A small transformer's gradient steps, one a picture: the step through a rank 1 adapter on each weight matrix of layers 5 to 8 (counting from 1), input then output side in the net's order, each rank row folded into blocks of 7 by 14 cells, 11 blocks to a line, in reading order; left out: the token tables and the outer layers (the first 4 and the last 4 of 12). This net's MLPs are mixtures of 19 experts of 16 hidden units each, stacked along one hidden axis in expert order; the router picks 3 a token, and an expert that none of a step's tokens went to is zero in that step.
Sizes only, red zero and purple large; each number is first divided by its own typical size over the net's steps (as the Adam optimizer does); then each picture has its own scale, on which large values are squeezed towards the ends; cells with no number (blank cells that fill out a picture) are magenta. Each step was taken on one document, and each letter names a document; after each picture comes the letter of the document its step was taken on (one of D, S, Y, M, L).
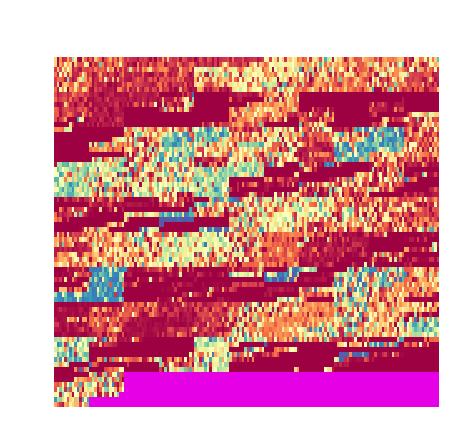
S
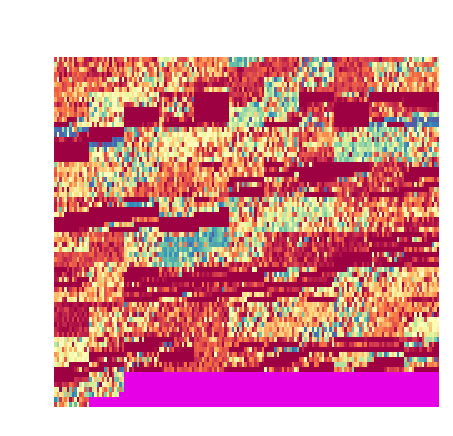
S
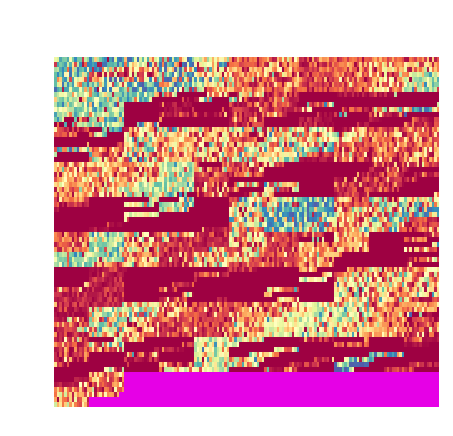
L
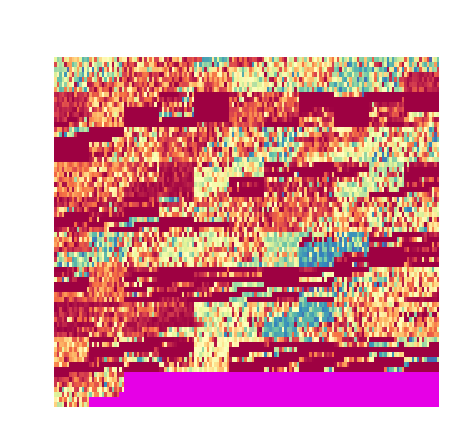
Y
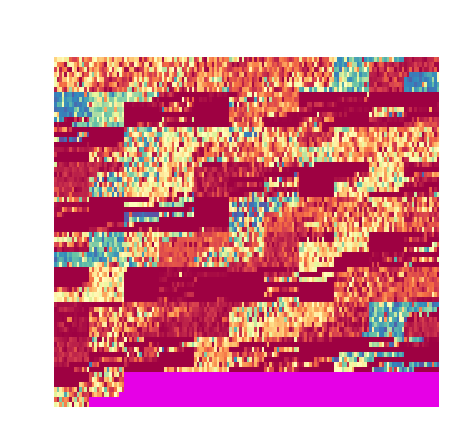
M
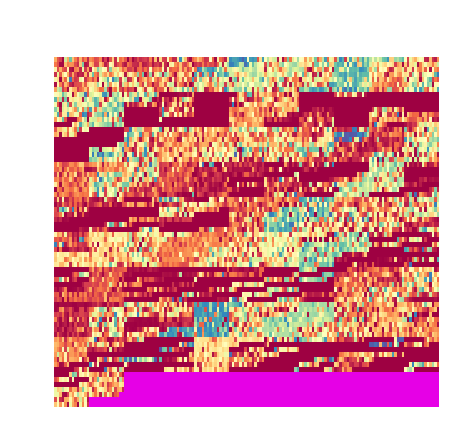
Y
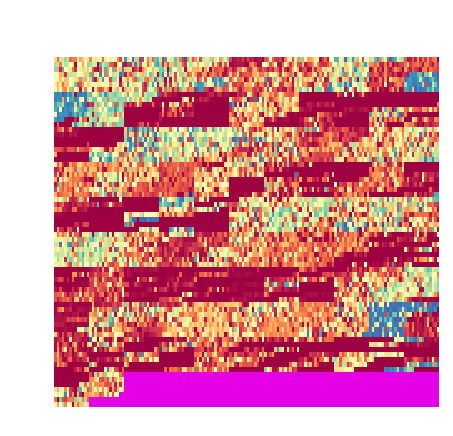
M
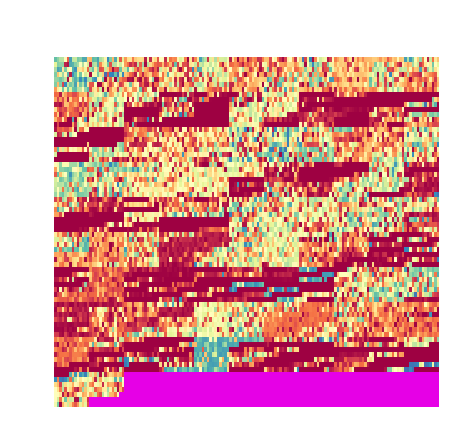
Y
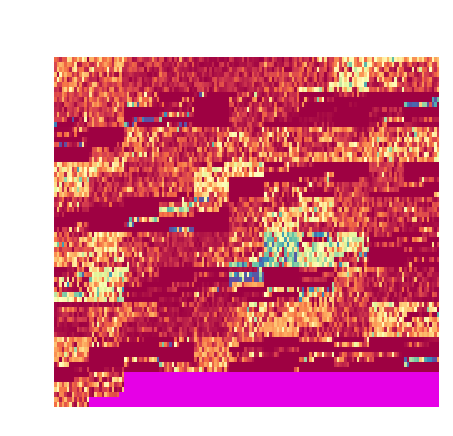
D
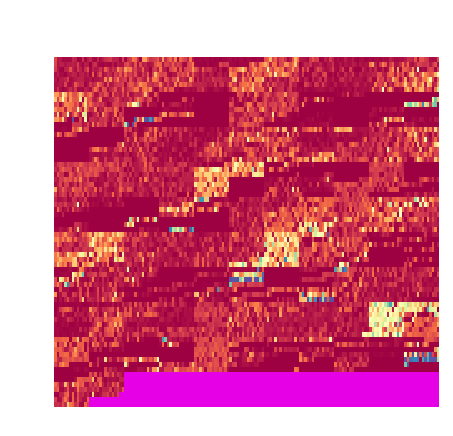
D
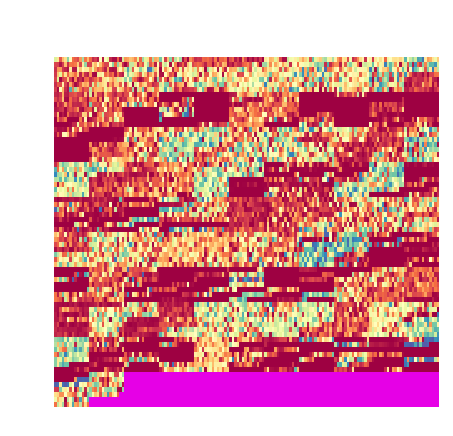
Y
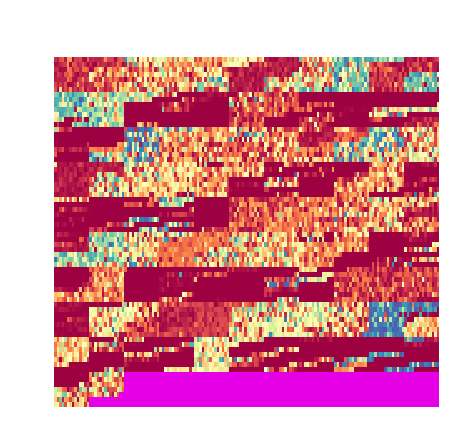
M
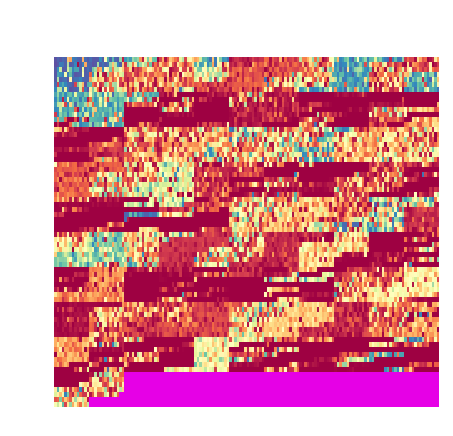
M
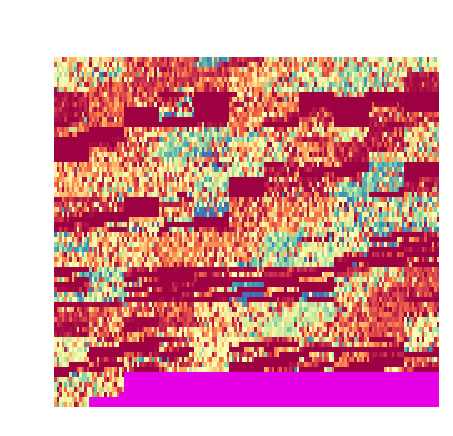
Y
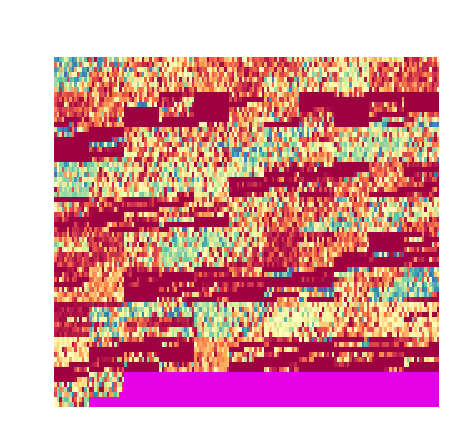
S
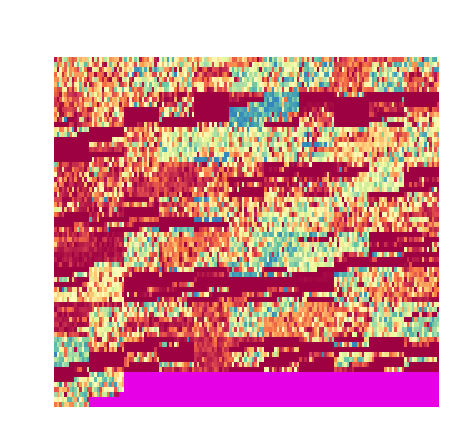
S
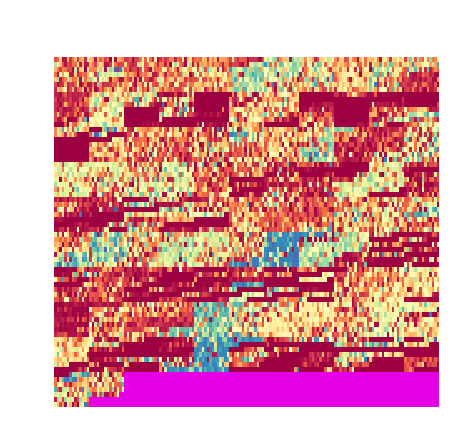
Y
